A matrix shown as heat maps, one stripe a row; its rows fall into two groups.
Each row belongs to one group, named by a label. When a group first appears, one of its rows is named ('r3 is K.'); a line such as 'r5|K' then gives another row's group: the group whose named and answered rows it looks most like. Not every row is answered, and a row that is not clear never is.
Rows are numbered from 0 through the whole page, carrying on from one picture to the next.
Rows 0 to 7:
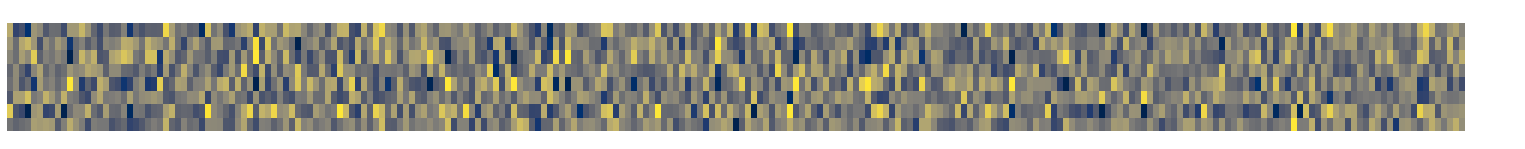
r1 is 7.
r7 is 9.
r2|7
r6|9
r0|9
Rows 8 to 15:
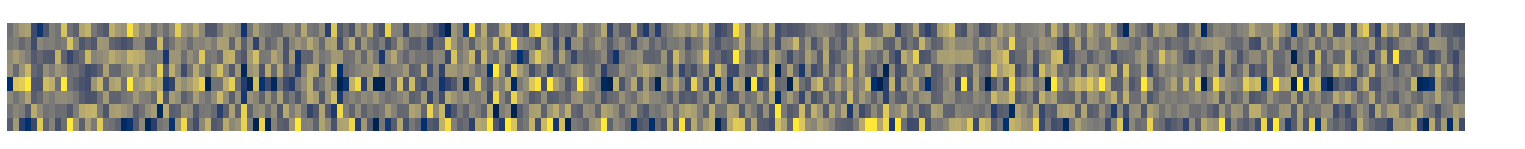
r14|7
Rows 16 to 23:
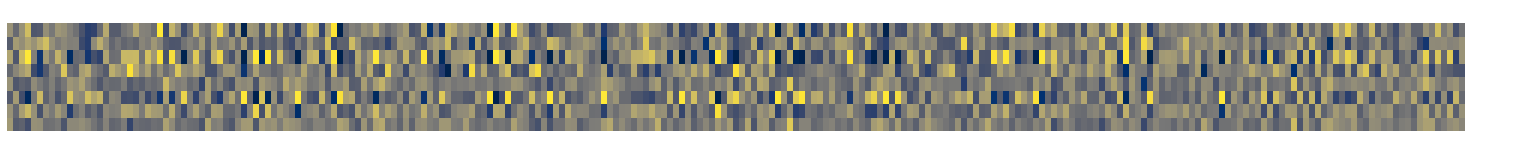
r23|9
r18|7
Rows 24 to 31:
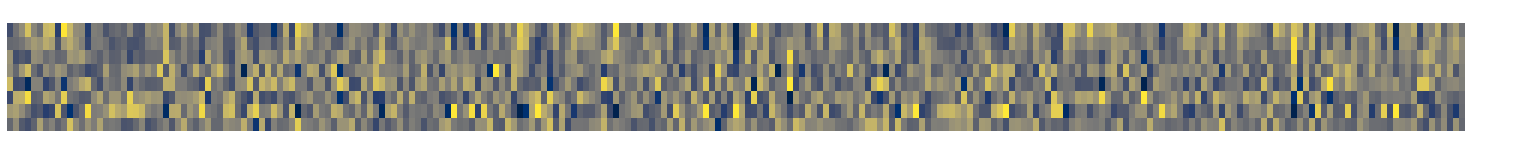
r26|9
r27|7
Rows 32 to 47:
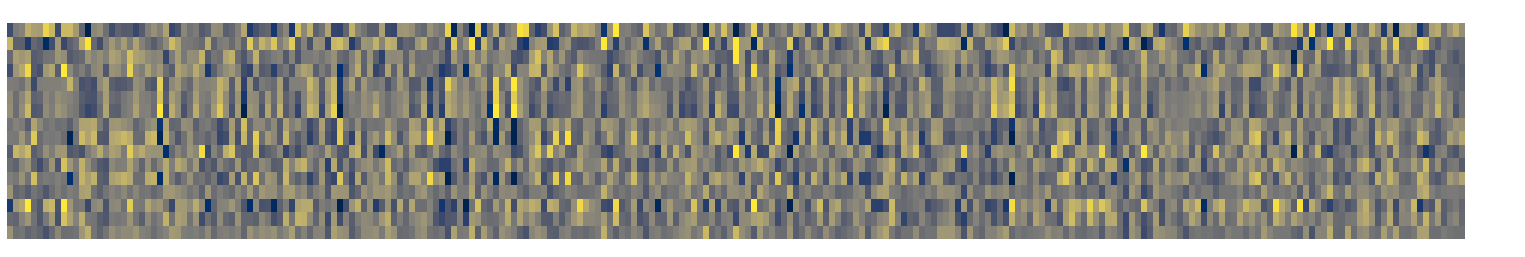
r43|7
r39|7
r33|9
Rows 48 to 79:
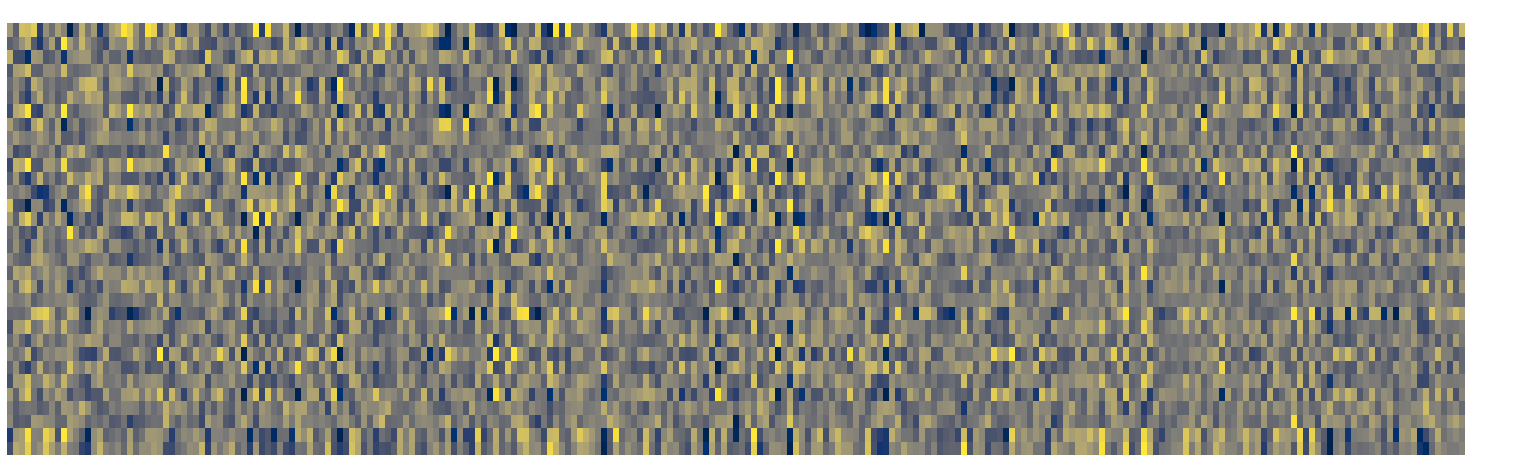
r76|9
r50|9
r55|9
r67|7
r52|7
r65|9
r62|7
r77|9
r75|7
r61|9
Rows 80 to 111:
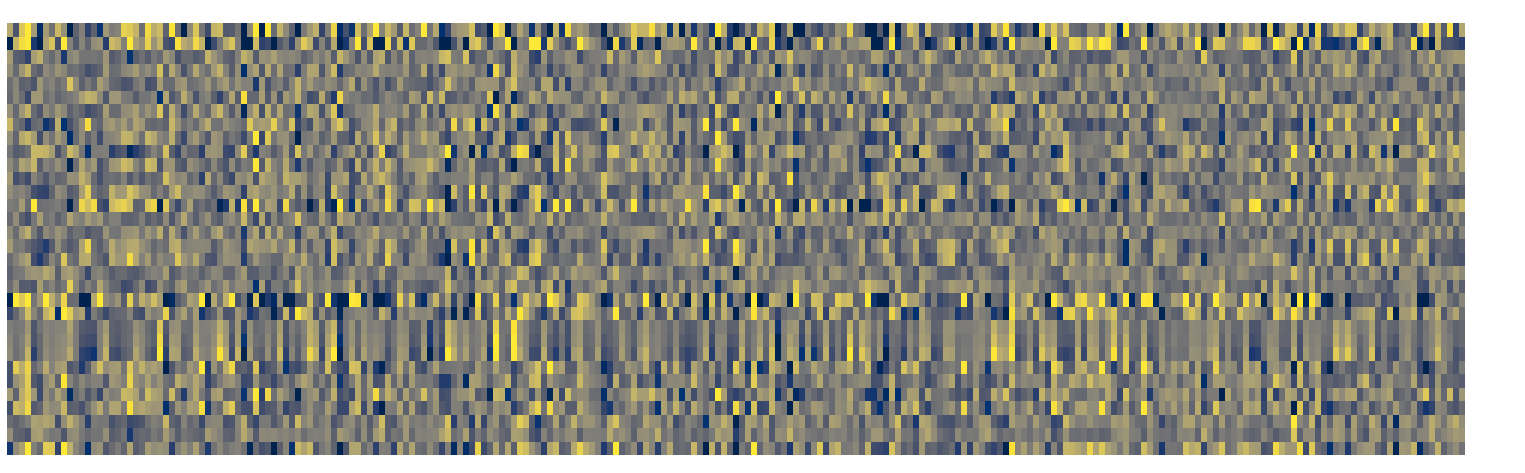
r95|7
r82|9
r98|9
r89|9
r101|9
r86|7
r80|7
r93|7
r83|7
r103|7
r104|7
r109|9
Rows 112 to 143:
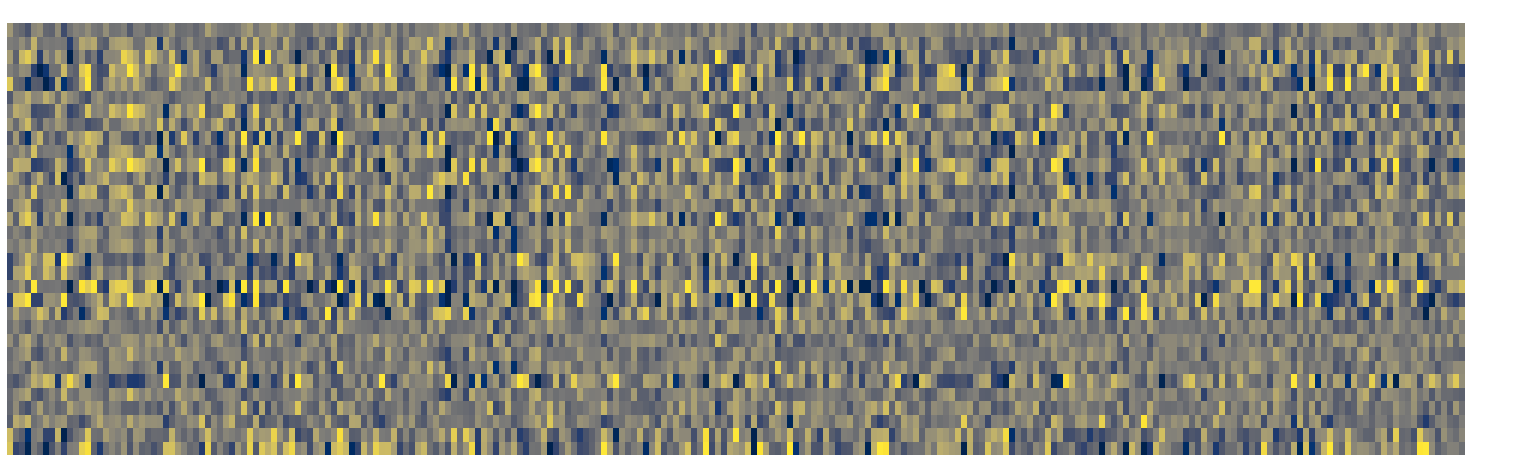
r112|9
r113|7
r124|7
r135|7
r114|7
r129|9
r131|7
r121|7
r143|9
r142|9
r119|7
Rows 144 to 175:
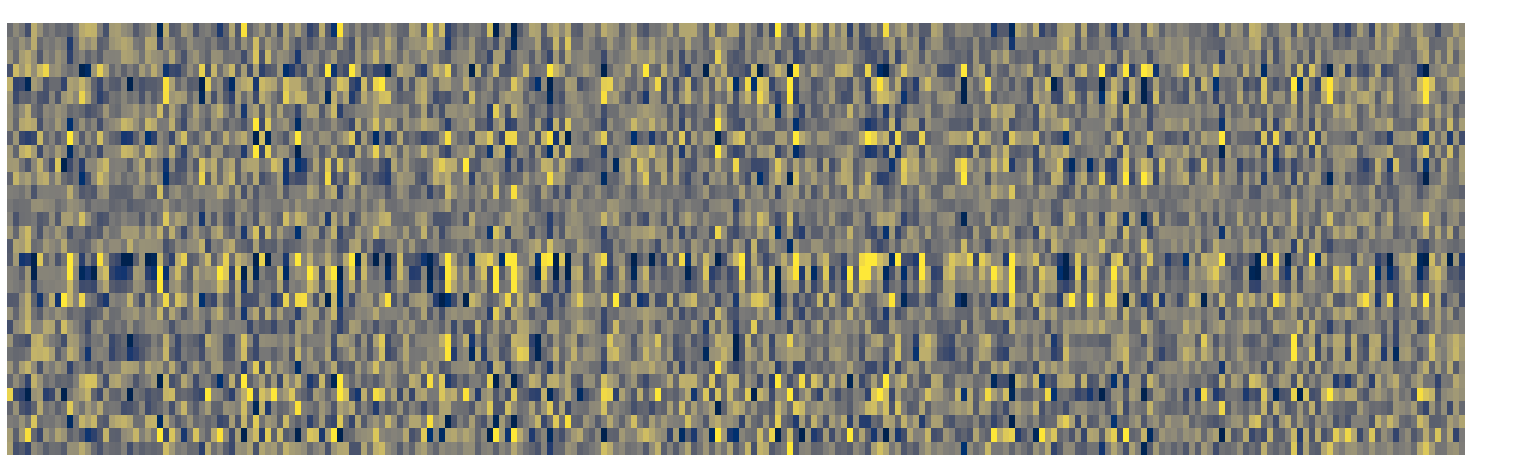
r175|9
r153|7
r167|9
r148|9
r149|9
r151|7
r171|9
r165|7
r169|7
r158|9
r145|7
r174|7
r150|7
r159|7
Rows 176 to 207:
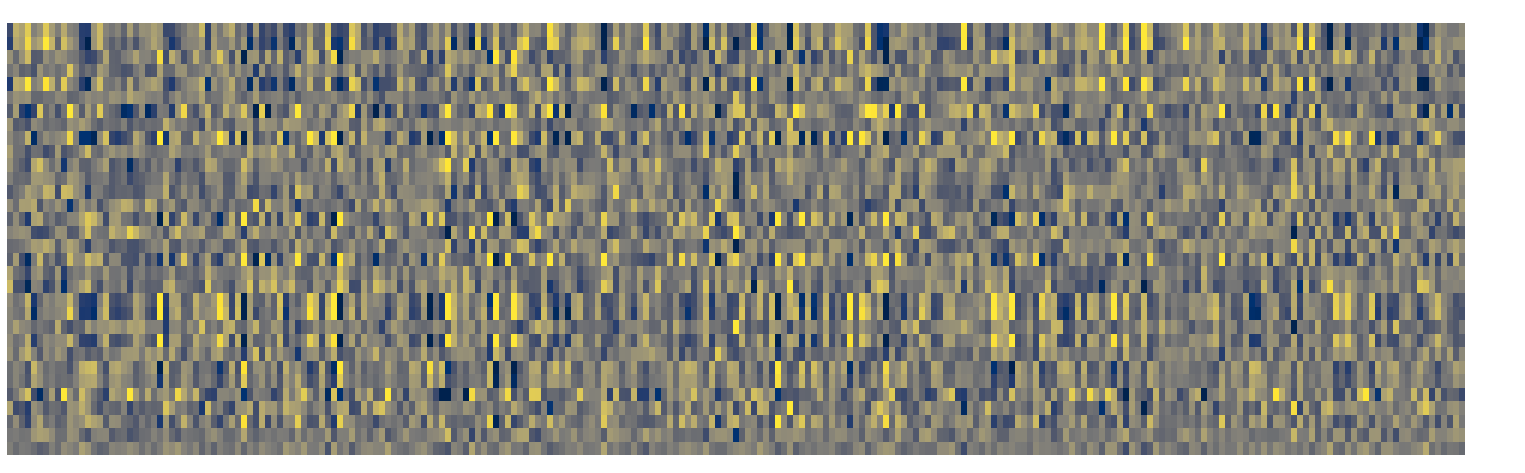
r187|9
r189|7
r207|9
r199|7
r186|9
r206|9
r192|9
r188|9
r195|9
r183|9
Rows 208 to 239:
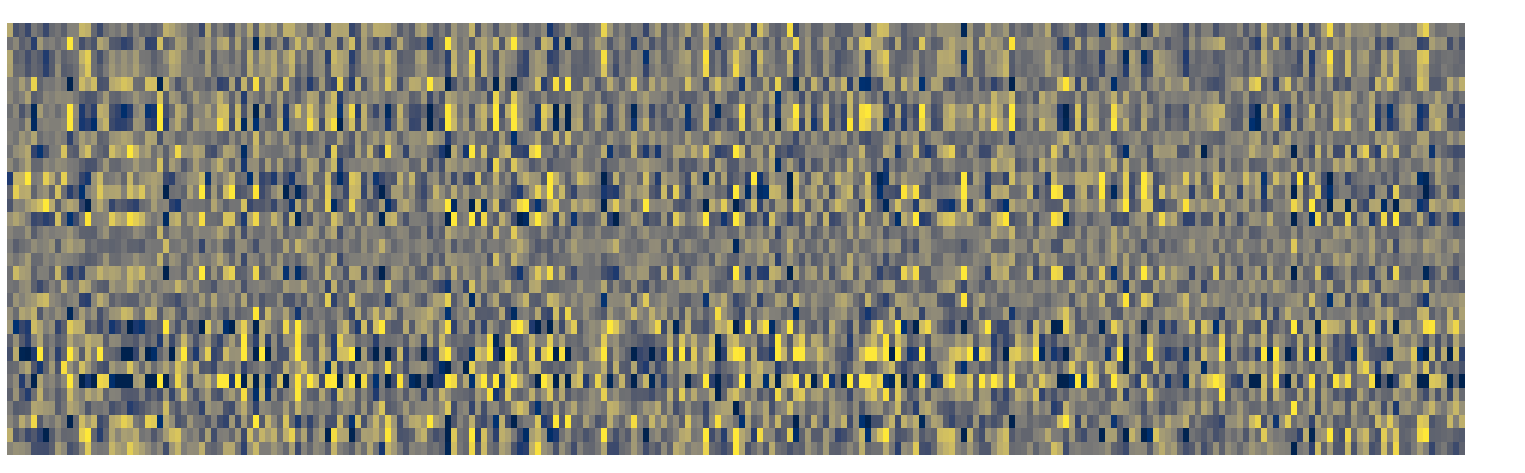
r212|7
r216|7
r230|9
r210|9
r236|9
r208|9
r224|9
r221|9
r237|7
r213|7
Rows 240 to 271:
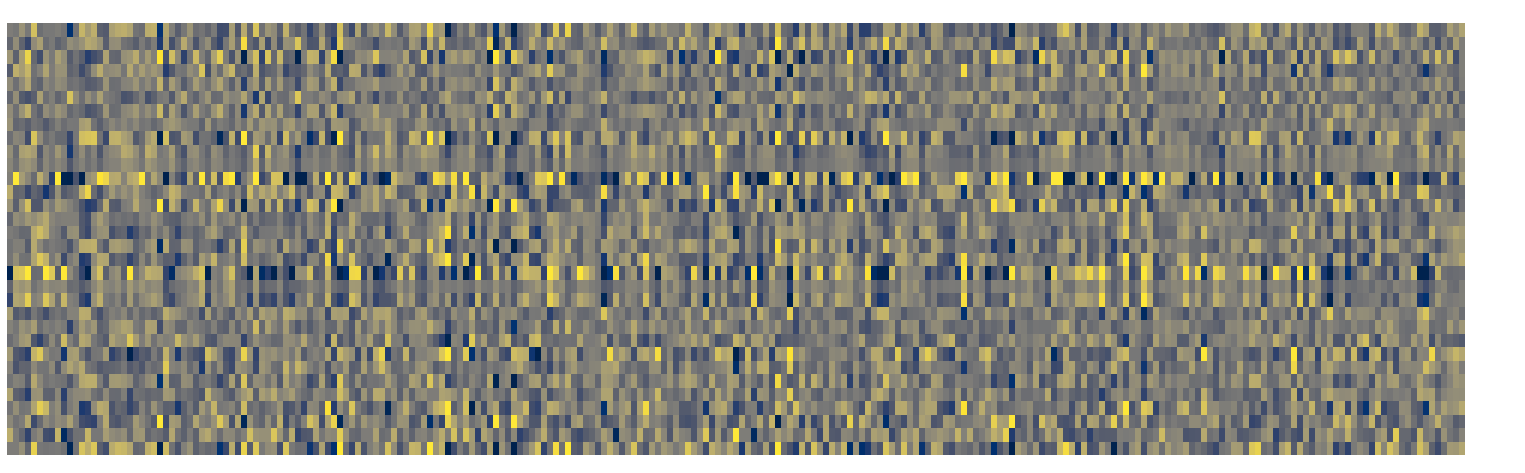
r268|9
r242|7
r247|9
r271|7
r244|7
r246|7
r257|9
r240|7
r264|9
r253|7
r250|7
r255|9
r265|9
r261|9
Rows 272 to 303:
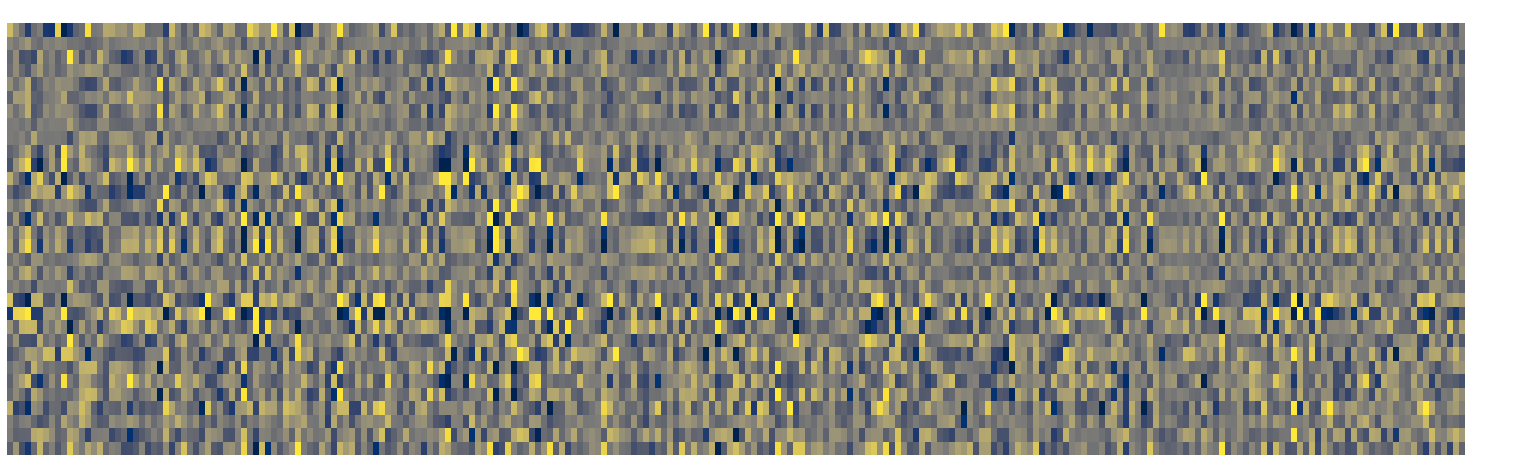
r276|7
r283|9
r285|7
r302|9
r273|7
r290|7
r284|9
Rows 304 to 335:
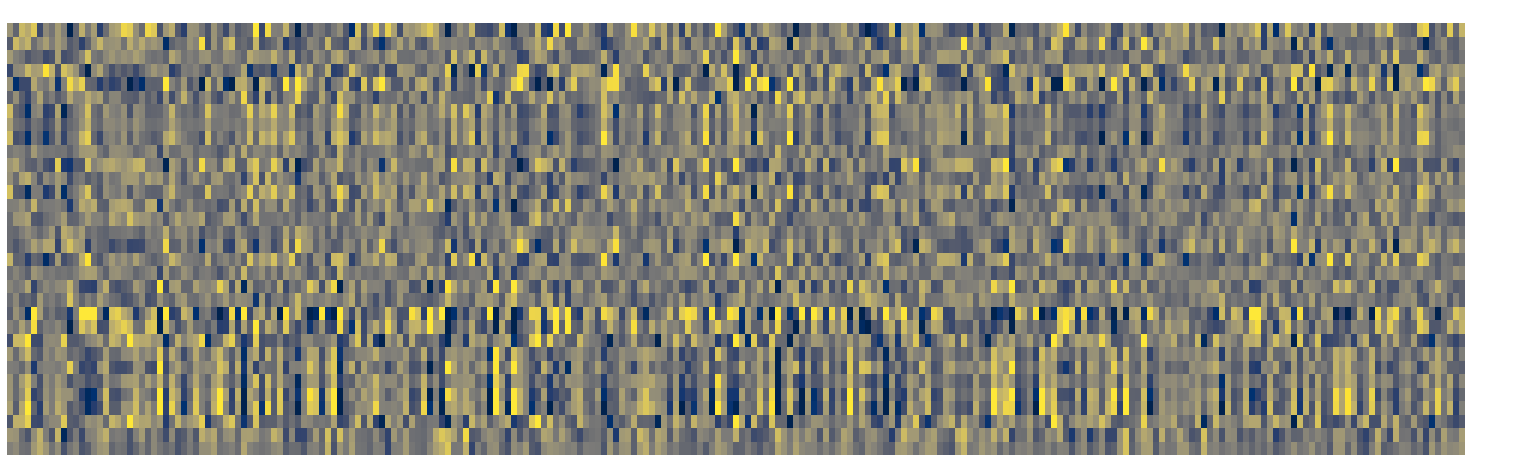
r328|7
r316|9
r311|9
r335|9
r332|7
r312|9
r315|7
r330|7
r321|9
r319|9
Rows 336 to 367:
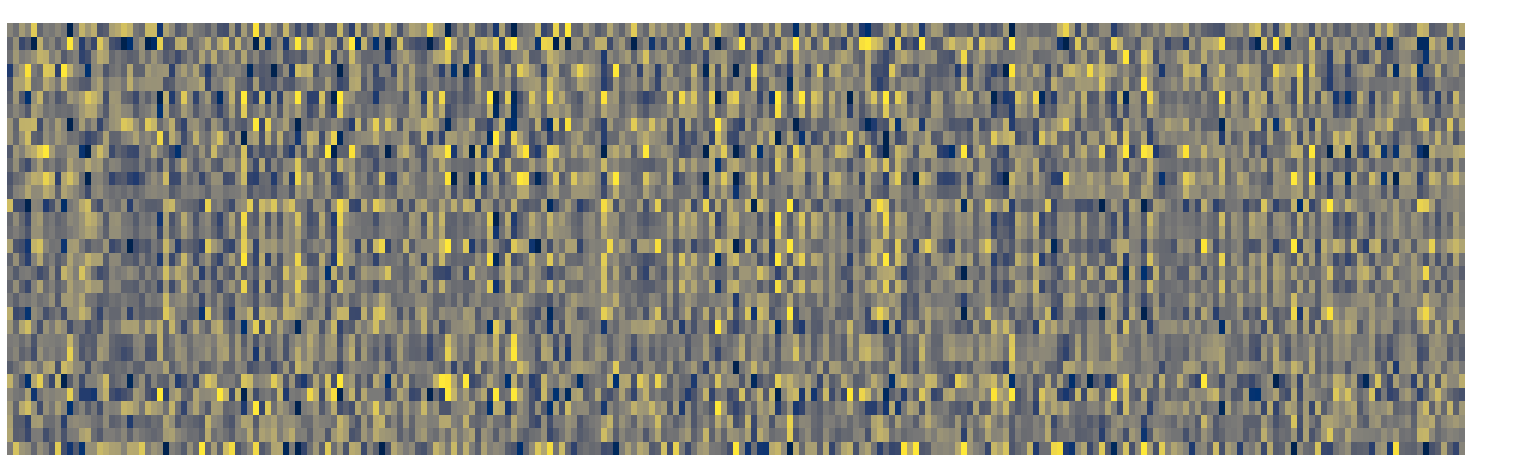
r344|7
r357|9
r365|9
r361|9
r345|9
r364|7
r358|7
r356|9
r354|9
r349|9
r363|7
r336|7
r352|9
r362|9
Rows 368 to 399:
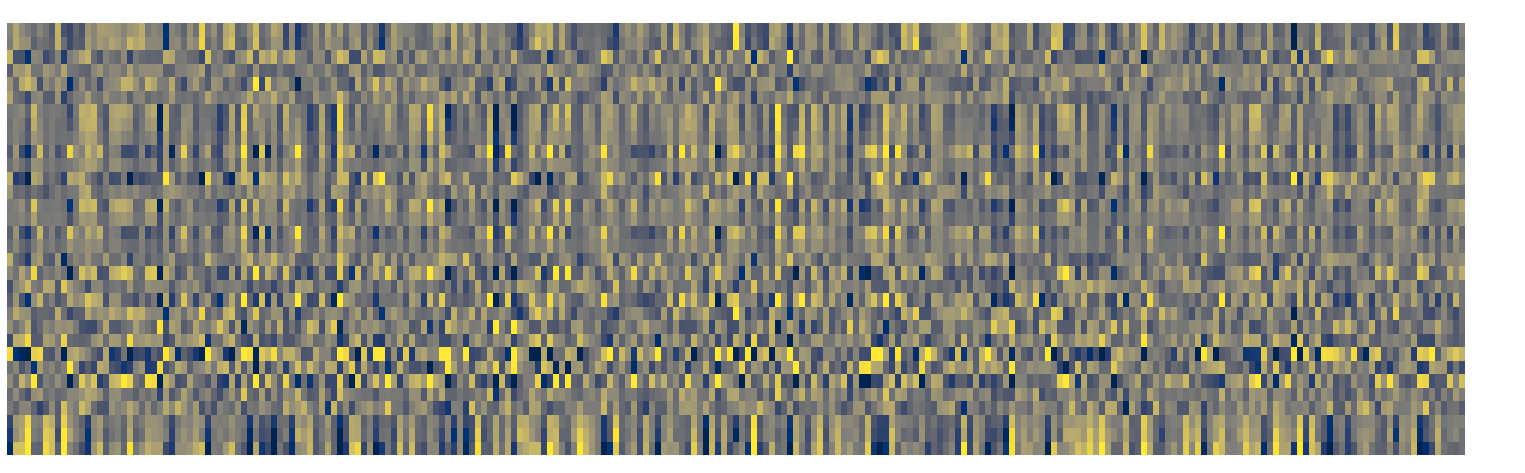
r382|7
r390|7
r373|9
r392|9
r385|9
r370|9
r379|9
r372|7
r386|7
